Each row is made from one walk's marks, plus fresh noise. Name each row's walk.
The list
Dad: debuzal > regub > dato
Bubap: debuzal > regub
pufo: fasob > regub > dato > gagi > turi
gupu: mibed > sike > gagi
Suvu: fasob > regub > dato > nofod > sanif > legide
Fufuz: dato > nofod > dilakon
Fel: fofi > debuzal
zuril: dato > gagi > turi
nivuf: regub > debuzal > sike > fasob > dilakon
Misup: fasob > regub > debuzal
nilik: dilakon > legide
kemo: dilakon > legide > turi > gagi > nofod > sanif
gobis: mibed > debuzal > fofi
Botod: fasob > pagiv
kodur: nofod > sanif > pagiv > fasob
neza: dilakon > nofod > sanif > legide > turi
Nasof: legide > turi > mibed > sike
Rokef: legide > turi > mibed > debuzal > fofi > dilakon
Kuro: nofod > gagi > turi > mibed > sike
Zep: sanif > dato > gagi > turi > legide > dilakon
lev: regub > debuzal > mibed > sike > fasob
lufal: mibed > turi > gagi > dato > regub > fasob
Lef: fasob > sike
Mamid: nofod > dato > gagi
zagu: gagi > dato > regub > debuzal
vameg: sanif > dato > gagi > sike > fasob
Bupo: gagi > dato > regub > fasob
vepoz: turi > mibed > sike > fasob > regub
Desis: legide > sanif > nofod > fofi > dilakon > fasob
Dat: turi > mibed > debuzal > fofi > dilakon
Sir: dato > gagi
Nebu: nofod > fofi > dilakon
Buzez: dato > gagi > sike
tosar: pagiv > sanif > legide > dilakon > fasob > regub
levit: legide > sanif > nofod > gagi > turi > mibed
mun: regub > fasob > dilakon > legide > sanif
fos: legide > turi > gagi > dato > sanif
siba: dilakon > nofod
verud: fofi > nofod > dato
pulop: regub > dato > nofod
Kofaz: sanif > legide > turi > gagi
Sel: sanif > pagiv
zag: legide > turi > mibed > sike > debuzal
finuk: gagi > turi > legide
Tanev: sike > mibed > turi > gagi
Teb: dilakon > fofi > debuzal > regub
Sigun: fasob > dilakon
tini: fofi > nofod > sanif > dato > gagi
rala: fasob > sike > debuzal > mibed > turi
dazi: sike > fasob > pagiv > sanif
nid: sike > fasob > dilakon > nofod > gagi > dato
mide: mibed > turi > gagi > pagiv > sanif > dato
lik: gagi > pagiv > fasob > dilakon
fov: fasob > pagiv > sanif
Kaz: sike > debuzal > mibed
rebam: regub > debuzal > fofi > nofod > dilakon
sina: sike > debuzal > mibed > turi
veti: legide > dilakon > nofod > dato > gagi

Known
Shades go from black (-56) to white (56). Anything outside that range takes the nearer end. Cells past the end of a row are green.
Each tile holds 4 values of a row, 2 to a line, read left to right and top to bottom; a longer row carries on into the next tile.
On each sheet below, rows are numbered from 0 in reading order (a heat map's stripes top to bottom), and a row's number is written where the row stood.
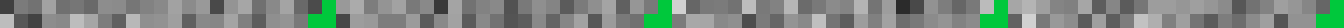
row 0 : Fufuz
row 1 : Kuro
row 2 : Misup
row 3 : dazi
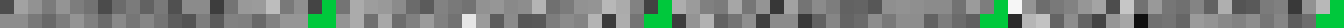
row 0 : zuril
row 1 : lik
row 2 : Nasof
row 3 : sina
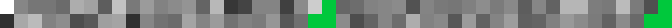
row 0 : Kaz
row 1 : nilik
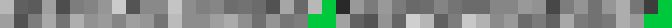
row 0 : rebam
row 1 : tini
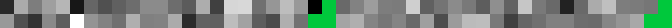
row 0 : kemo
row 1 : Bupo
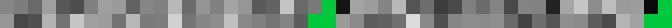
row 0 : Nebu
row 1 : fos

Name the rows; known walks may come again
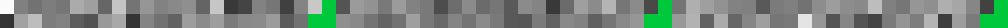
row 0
Kaz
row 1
zuril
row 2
lik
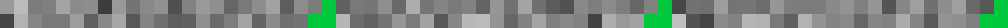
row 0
Kuro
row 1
pulop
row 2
Fufuz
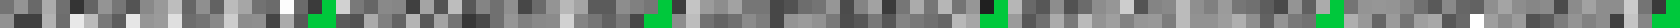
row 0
Desis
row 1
Rokef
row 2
mide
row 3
rebam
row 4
tosar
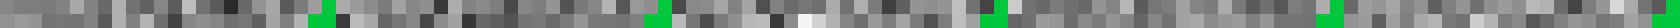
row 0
zagu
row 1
Tanev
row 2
Suvu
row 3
Fel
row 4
nid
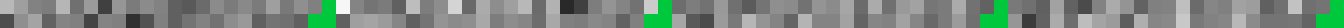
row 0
Nasof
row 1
nivuf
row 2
siba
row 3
Nebu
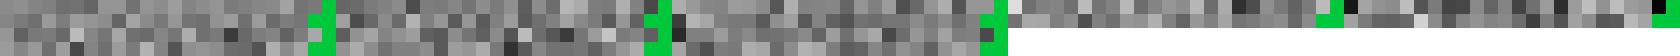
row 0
Sigun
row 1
nilik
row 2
gupu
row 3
Misup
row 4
fos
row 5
Dad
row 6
pufo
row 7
Mamid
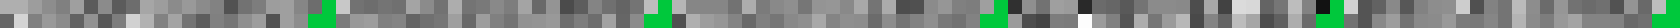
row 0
dazi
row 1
Bubap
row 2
Lef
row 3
neza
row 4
Teb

